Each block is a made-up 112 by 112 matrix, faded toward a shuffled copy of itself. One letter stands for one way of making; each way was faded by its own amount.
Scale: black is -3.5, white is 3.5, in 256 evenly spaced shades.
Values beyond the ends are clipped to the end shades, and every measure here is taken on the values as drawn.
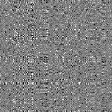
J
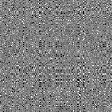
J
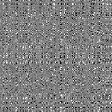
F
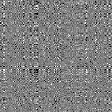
F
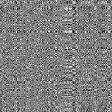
F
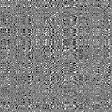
F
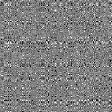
F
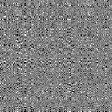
F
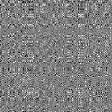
F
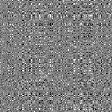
F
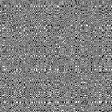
F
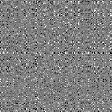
J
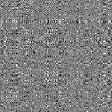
J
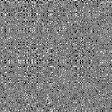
J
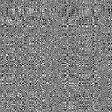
F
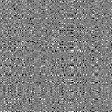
F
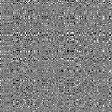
F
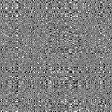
F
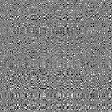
F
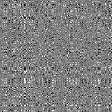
J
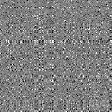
J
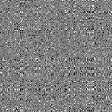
J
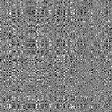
F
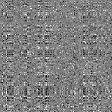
J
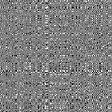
F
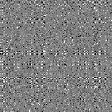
J
